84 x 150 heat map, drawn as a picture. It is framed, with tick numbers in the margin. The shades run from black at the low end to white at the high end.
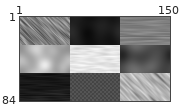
It is made of 3 by 3 panels. Panel 1,1: middling, slanting down to the right. Panel 1,2: very low, smooth, faint in contrast. Panel 1,3: middling, streaked across, faint in contrast. Panel 2,1: high, smooth. Panel 2,2: very high, streaked across, faint in contrast. Panel 2,3: low, smooth. Panel 3,1: very low, streaked across, faint in contrast. Panel 3,2: low, checkered, faint in contrast. Panel 3,3: high, slanting down to the right.
